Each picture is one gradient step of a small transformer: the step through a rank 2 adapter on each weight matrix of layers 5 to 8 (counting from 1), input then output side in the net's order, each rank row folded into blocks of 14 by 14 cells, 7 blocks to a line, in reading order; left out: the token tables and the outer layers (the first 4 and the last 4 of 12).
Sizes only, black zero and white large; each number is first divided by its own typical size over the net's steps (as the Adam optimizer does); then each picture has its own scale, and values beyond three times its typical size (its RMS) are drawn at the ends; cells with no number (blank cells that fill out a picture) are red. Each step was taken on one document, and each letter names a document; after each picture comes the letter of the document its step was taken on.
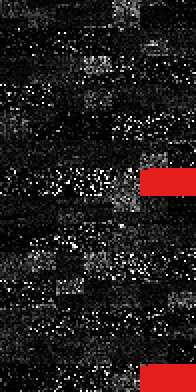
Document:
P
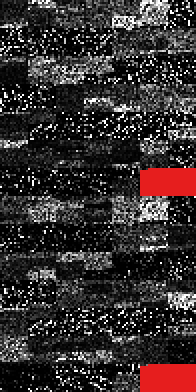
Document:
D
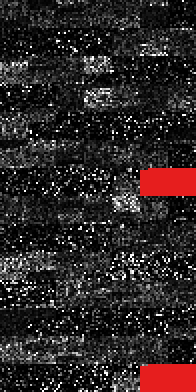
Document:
P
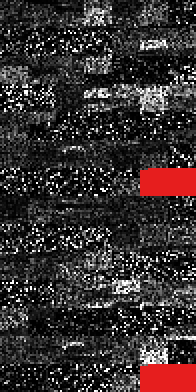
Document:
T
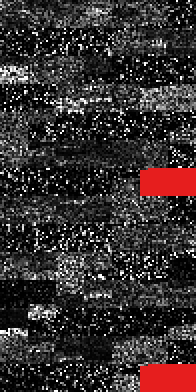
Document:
T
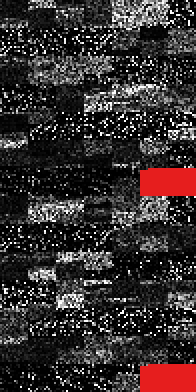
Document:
D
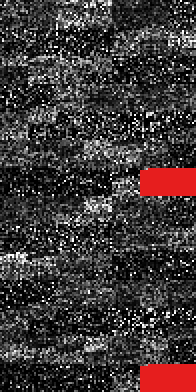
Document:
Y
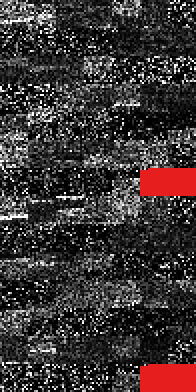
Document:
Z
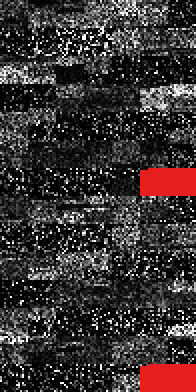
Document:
T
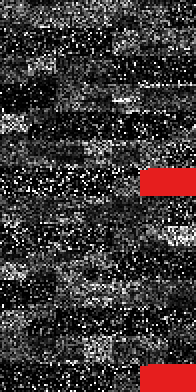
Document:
Y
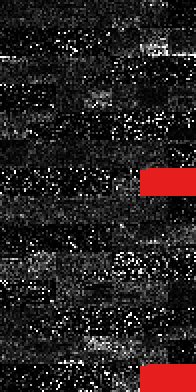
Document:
P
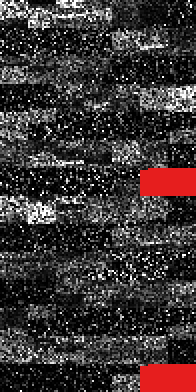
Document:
T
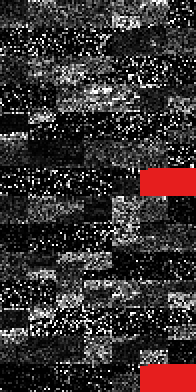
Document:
D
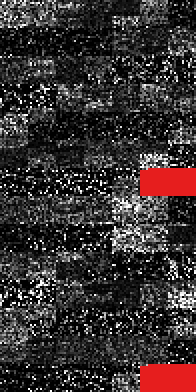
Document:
D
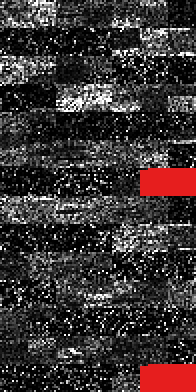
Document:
D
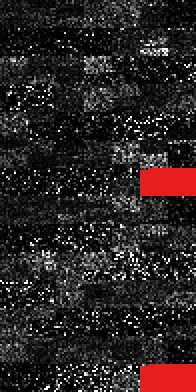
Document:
P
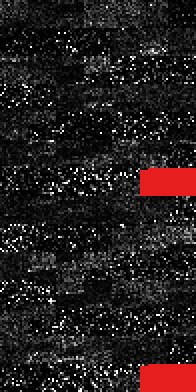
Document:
P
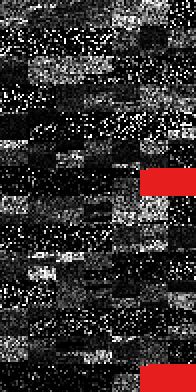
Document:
D
